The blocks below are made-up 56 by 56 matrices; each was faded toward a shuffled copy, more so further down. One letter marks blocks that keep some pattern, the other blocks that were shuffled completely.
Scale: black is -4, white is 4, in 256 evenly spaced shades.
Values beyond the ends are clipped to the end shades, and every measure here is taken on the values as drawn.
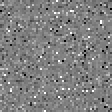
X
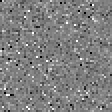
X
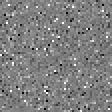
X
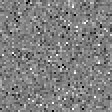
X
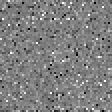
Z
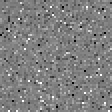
X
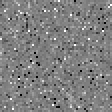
X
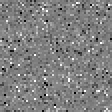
Z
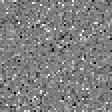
Z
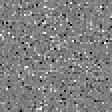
Z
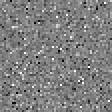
Z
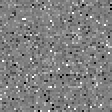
Z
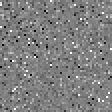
X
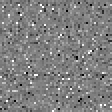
Z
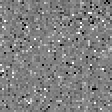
Z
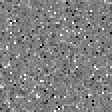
X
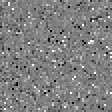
X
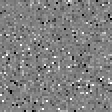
Z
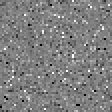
X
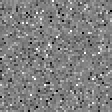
X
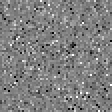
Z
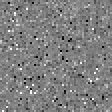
X
